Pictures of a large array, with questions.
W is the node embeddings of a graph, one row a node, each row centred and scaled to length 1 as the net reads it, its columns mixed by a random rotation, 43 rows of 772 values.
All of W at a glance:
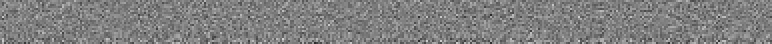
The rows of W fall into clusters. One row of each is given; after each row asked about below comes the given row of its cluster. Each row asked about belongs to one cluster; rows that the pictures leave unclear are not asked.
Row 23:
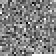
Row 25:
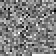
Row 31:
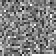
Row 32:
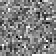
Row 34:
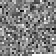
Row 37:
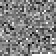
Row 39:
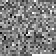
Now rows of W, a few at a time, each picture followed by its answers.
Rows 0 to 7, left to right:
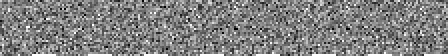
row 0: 32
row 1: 25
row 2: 31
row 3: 34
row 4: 37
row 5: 34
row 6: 37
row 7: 39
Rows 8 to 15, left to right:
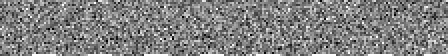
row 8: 34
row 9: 32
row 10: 39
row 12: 31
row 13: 32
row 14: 37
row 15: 23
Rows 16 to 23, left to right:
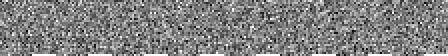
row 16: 39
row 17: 39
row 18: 31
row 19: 37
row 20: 32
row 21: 34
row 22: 34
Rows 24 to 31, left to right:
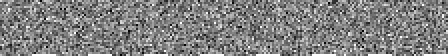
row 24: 32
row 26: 34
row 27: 31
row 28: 23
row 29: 34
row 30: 39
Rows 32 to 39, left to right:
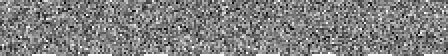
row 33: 23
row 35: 23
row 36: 23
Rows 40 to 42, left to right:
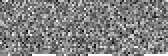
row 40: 39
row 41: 39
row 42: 23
